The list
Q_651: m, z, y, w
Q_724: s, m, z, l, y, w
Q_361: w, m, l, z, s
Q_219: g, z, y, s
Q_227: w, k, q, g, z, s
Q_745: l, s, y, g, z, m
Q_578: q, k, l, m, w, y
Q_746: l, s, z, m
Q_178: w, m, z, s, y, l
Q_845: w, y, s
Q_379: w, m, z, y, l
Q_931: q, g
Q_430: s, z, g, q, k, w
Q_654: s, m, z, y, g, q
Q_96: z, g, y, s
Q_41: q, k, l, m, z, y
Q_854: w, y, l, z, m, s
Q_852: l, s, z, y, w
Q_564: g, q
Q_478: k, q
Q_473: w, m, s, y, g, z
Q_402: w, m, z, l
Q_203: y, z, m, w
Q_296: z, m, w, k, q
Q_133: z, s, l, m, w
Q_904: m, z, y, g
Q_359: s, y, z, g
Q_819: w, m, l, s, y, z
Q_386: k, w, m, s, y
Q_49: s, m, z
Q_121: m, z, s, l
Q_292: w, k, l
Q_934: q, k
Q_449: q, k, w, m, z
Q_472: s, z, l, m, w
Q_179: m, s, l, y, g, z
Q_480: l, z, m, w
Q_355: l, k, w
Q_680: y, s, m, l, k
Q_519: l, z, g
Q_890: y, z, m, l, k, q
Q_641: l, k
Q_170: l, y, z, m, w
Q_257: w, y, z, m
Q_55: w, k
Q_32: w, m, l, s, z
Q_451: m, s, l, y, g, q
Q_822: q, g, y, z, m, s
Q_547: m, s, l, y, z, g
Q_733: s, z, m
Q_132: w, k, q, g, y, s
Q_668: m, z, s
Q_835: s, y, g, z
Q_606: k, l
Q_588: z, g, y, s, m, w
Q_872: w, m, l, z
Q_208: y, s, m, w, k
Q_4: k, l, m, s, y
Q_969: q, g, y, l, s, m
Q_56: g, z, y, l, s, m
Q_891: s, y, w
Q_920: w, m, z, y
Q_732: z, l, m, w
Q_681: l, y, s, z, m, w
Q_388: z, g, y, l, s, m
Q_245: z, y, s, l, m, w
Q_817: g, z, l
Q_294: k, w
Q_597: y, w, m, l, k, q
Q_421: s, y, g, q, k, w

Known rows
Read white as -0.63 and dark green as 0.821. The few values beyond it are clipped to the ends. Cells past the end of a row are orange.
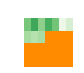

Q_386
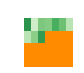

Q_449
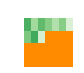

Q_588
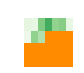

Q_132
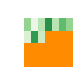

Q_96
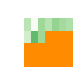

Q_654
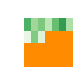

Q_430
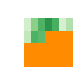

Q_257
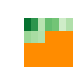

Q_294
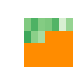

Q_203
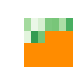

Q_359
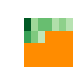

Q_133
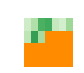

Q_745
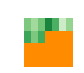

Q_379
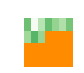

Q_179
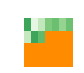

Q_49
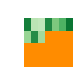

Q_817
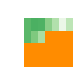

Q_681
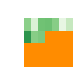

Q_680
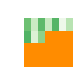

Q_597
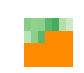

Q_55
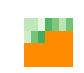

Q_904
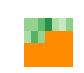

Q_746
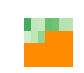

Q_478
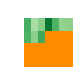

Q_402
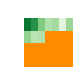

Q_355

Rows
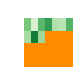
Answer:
Q_56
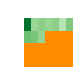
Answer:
Q_472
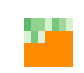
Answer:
Q_421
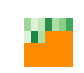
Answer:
Q_219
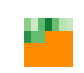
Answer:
Q_178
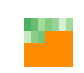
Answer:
Q_641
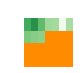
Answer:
Q_170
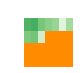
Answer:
Q_852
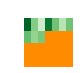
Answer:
Q_606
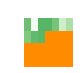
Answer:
Q_819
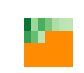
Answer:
Q_245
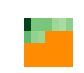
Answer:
Q_732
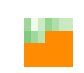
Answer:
Q_451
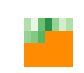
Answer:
Q_854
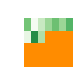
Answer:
Q_835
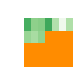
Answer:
Q_4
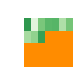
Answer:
Q_872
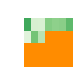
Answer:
Q_564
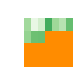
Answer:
Q_547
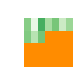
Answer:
Q_890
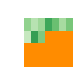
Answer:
Q_733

